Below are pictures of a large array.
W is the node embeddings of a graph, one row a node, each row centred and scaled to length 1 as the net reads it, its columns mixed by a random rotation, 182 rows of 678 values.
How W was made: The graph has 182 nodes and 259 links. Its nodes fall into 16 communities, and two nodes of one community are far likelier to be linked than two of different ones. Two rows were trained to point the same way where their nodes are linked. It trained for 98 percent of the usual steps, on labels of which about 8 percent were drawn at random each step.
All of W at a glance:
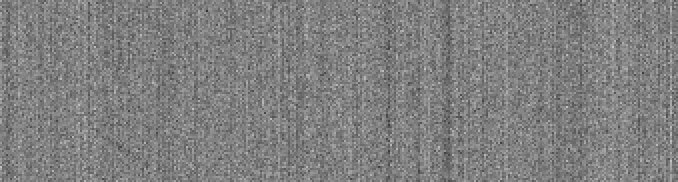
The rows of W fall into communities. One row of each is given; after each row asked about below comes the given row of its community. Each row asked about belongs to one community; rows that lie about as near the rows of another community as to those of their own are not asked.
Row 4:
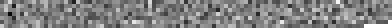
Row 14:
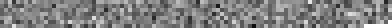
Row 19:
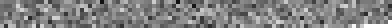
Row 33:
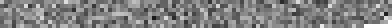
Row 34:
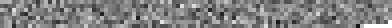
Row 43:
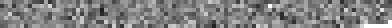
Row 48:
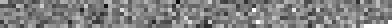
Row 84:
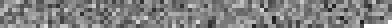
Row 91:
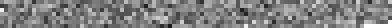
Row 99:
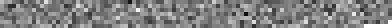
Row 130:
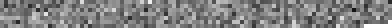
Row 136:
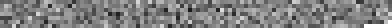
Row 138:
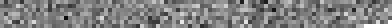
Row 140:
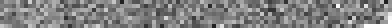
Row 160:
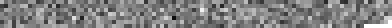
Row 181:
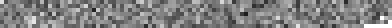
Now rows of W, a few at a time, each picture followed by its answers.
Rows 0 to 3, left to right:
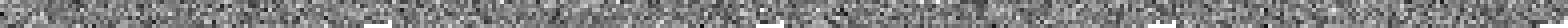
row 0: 4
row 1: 4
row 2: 91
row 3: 130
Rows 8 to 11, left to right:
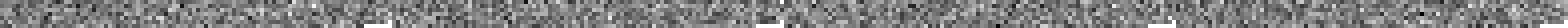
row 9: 181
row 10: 19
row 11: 136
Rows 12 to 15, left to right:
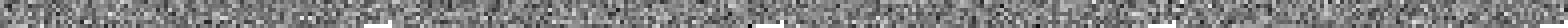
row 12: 99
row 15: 34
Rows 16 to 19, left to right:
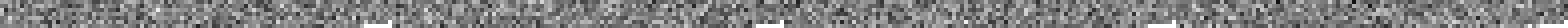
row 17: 130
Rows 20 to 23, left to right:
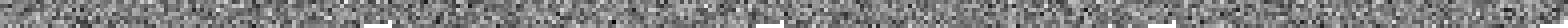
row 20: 130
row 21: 91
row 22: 4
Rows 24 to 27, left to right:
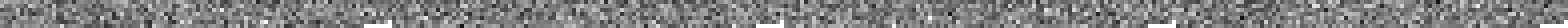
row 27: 138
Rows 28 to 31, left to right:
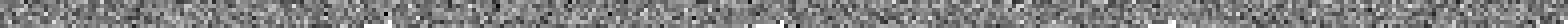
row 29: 19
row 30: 4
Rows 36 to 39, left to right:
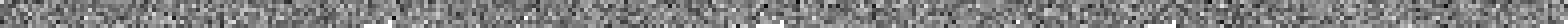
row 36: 160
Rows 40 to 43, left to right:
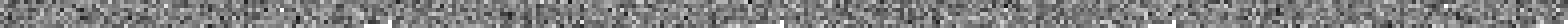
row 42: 91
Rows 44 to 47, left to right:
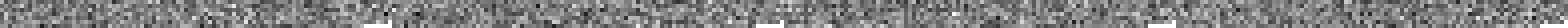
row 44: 140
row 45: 34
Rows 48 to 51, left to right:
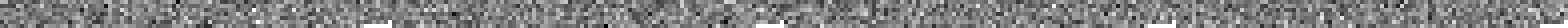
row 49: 91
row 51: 91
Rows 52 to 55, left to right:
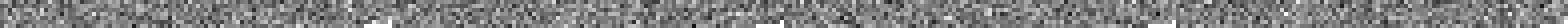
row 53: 138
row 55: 99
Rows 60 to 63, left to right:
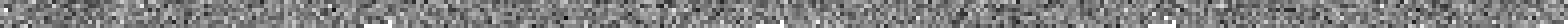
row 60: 99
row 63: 91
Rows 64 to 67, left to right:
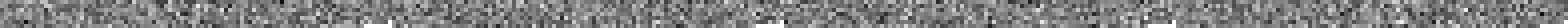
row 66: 48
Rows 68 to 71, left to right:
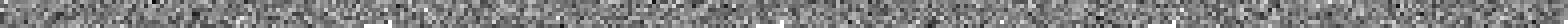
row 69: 130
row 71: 84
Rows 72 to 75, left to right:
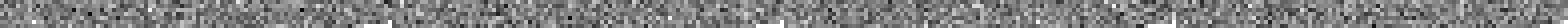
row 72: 43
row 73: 14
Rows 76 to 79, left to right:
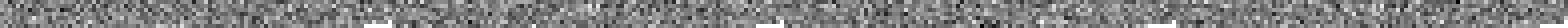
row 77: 19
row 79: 19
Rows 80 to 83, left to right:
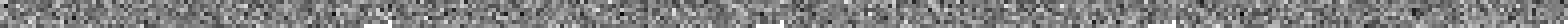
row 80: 14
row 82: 48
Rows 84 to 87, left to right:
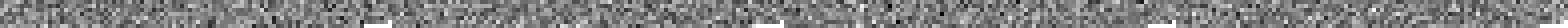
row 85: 43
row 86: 19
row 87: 43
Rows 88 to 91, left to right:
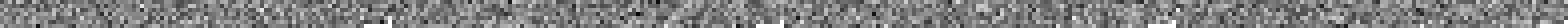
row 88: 181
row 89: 136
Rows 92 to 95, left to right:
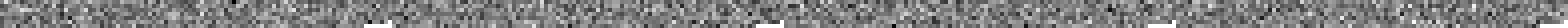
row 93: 4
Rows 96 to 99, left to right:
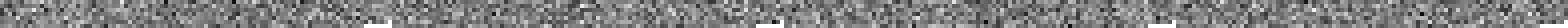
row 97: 181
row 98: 138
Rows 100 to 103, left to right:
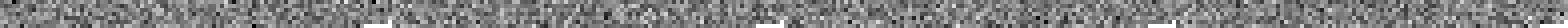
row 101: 14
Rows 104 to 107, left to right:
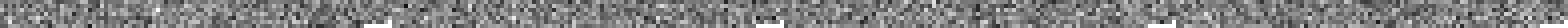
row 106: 99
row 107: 138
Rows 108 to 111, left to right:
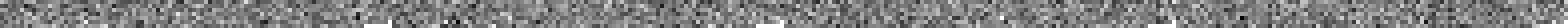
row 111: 140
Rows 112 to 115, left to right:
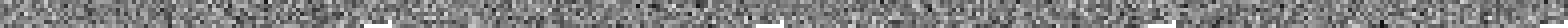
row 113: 130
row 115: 48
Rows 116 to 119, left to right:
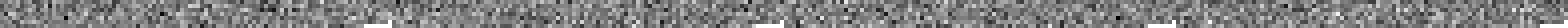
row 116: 138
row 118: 34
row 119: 160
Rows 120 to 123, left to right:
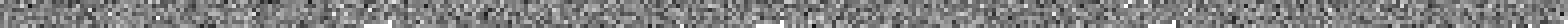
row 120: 99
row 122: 130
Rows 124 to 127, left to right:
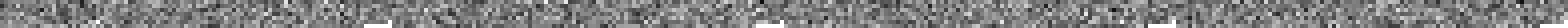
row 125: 91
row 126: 84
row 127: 160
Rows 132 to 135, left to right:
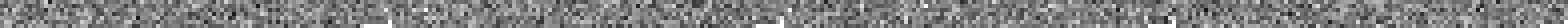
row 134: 181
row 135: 33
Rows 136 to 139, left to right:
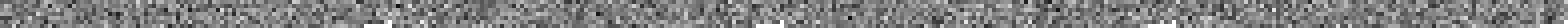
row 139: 181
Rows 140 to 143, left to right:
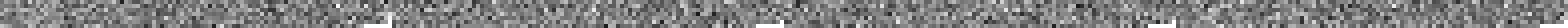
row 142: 160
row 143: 33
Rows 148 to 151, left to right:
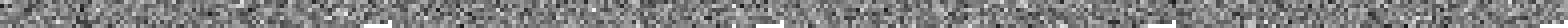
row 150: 43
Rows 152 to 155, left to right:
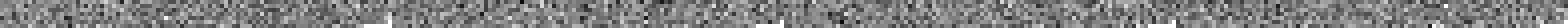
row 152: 140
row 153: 99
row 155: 43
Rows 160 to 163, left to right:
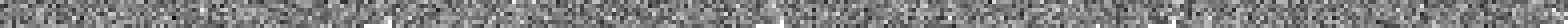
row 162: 181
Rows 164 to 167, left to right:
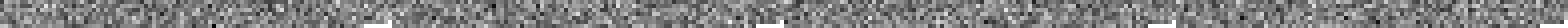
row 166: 160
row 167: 138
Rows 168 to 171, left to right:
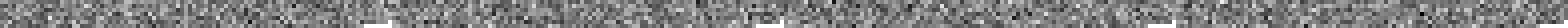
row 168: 140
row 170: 136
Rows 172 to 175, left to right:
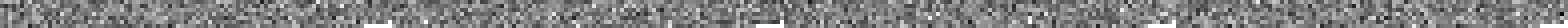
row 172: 130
